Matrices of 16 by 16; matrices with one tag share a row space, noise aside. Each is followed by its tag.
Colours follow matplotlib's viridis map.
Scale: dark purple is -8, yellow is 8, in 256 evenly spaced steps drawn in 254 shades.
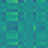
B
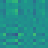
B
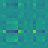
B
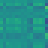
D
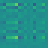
B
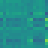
D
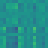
B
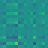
B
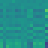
D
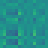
B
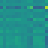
D
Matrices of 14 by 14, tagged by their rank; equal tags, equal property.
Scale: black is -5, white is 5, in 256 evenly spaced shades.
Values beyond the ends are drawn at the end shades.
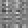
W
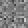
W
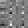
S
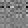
S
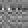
S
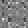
W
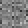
W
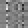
S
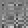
S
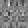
W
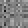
W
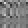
S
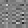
S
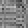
W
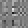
S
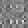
W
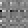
S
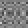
S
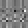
S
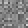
W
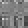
S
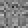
W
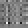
S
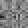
W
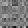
S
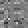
W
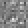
W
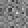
W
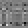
S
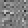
W
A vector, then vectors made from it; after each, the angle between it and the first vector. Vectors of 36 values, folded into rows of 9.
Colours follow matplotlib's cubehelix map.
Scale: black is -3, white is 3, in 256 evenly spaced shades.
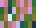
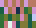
orthogonal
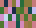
partly opposed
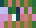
orthogonal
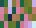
nearly opposite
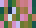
nearly parallel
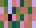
nearly opposite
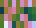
orthogonal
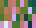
orthogonal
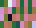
nearly opposite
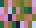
nearly opposite
